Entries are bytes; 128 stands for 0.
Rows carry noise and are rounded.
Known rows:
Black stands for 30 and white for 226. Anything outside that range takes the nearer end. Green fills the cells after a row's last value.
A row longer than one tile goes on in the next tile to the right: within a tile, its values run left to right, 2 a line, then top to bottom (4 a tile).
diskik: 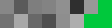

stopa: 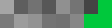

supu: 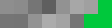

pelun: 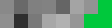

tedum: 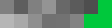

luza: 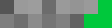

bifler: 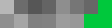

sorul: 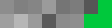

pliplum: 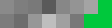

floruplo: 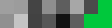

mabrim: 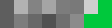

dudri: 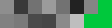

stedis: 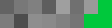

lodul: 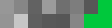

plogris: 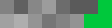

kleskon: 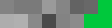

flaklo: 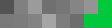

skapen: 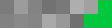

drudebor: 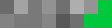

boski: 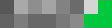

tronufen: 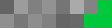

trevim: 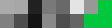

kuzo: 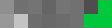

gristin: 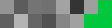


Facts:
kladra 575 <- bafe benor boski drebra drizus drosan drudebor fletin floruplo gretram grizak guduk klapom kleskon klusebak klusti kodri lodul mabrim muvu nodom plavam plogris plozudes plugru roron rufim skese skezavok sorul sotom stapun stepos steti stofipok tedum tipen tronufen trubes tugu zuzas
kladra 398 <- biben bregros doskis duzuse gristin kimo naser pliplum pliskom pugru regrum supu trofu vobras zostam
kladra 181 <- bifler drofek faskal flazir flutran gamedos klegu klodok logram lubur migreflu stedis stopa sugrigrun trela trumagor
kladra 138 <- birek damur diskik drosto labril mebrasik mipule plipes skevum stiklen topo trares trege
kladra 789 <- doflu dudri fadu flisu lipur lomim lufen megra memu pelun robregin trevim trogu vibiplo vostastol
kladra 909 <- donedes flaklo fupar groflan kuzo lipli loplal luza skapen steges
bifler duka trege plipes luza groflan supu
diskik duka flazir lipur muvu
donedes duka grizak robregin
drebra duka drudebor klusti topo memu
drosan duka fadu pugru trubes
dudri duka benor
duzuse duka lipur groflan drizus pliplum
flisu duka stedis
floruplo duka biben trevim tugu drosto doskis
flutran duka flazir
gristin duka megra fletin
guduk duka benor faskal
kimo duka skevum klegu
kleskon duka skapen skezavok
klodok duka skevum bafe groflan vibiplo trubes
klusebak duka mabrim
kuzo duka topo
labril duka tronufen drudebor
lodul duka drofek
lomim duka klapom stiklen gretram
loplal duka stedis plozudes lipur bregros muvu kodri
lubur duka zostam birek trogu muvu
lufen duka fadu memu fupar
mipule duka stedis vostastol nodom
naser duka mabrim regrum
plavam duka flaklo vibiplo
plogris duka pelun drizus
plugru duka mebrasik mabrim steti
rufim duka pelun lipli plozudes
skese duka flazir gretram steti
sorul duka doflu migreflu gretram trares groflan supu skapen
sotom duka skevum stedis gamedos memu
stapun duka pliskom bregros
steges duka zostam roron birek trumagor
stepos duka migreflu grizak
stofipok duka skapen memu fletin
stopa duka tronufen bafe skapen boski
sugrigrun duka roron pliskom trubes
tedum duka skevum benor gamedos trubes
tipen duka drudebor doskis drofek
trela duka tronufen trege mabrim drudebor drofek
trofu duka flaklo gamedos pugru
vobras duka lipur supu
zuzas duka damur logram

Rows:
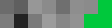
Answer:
trogu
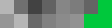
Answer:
trela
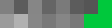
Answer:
loplal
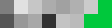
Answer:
grizak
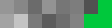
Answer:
klusebak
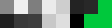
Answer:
damur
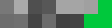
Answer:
doskis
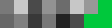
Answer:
tugu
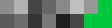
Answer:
drosto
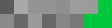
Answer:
klapom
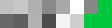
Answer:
robregin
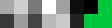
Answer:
zuzas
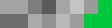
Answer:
migreflu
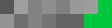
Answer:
klusti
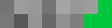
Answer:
stiklen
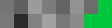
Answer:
vostastol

